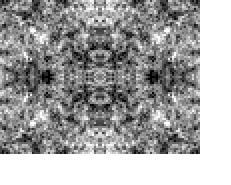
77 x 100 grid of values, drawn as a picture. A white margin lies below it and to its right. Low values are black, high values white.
The texture is blotchy. Its left and right halves mirror each other, and so do its top and bottom. There is no overall slope. There are no regular stripes.
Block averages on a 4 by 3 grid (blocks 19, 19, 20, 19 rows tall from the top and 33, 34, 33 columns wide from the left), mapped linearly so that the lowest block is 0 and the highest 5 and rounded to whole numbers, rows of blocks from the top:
252
303
303
252
